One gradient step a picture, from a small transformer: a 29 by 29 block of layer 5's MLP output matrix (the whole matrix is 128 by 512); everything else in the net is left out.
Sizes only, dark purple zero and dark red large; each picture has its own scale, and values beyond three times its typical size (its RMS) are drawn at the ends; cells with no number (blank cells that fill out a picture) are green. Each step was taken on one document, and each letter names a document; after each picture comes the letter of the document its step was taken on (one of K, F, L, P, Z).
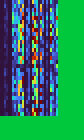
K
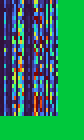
K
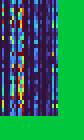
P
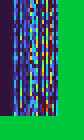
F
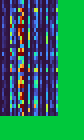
P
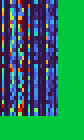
P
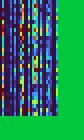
P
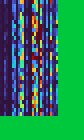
K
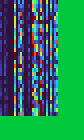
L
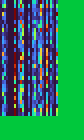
L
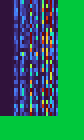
F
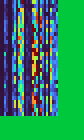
K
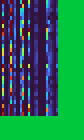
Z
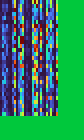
K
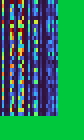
P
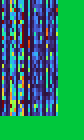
P
